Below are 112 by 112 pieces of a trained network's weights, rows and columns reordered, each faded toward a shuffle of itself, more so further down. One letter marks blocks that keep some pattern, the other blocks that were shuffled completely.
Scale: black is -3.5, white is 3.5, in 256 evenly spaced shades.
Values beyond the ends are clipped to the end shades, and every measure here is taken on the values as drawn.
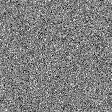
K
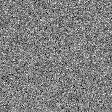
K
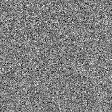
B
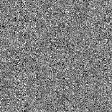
B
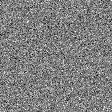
K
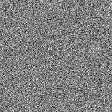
B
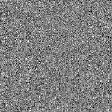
B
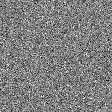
K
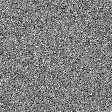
K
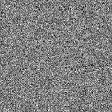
B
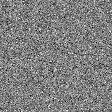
K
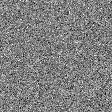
K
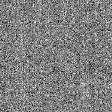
B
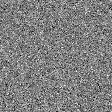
K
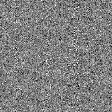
B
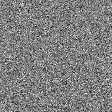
K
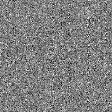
B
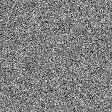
K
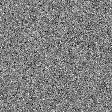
K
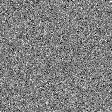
K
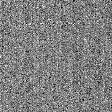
B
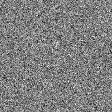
B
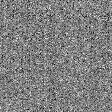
B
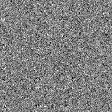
B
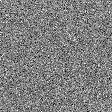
K
